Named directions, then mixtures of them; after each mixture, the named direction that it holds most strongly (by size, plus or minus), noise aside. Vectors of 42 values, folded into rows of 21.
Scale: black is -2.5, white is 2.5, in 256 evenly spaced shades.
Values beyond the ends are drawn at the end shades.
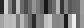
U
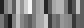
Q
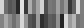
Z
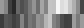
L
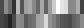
L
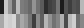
U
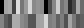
Q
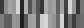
Z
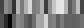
Q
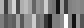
U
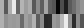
L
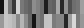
U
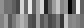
Z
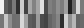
Z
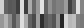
Z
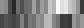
L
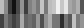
L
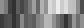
L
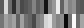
U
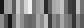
Q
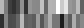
L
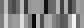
U
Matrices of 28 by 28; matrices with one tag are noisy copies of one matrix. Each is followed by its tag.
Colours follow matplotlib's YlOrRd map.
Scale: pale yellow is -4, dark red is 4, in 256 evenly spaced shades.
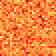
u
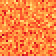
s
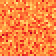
s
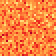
s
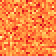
u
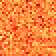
u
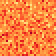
s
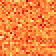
u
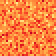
s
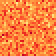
s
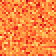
u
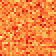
u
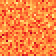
s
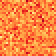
u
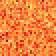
s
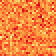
u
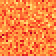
s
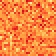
u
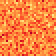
s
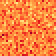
s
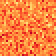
s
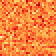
u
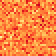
u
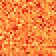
u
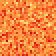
s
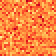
u
